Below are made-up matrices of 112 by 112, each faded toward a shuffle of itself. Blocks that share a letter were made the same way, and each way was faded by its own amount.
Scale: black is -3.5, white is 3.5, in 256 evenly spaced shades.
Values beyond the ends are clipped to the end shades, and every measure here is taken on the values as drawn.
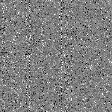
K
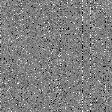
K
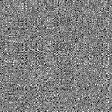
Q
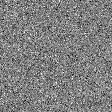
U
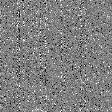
K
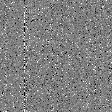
K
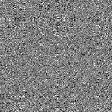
Q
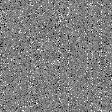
K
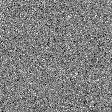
U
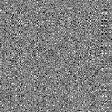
Q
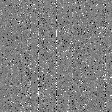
K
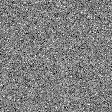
U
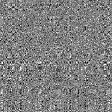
Q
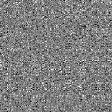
Q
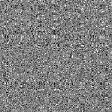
Q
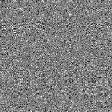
Q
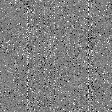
K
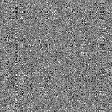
Q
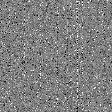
K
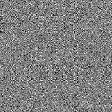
Q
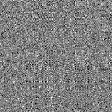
Q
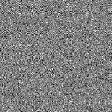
Q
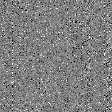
K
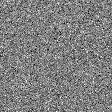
U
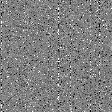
K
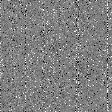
K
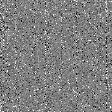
K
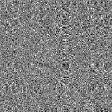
Q
